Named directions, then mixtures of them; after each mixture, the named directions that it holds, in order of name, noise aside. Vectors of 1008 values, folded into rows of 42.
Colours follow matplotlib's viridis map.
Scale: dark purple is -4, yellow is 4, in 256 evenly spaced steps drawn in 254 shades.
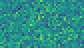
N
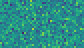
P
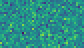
N, P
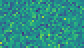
N, P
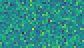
P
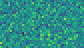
N, P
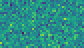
N, P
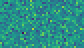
P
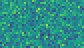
N, P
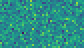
P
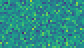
P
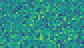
N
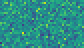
N, P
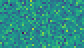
P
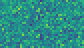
N
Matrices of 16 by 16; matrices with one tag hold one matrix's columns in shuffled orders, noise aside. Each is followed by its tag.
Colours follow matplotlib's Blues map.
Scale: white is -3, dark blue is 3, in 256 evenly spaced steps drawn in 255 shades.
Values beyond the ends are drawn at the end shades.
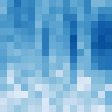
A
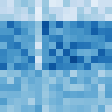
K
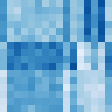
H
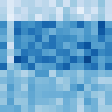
K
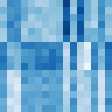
H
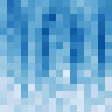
A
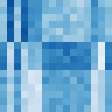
H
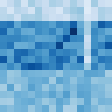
K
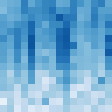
A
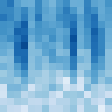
A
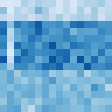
K
